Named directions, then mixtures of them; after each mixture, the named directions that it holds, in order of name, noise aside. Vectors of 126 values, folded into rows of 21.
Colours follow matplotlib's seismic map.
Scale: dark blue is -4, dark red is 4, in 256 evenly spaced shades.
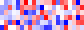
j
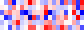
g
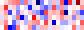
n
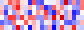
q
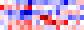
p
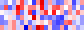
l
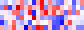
l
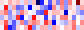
n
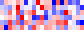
j, n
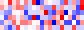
g, n, q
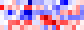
p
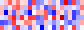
q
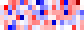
n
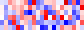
j, q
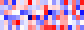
g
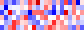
g, l, n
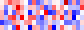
q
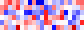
n, p, q
